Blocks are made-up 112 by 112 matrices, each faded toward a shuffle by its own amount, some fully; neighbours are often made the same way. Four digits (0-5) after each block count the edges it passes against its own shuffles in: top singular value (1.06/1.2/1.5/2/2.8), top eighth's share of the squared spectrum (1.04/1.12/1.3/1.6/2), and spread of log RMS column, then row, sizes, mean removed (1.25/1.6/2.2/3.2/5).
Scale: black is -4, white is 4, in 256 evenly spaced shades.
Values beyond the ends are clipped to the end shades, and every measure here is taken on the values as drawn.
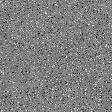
2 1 0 0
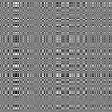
5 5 5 5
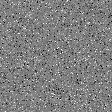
0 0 0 0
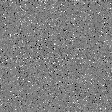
3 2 0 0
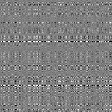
5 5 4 4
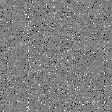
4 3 2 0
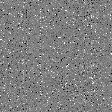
3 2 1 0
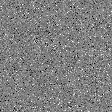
0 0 0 0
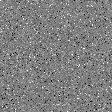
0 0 0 0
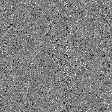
0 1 2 0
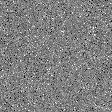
0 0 0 0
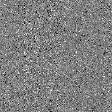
1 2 3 0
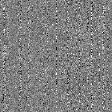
2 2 4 0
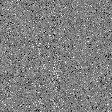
1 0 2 0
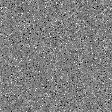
0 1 1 0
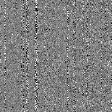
2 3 4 0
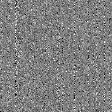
2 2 3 0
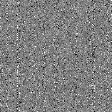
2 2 3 0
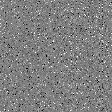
3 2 1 0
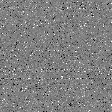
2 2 0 2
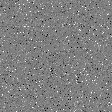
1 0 0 0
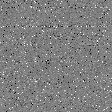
2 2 0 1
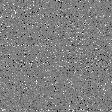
1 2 0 2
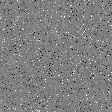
0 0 0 0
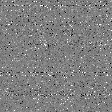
2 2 1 3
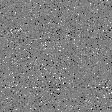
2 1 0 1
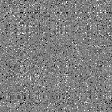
4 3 2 2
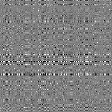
5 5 3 4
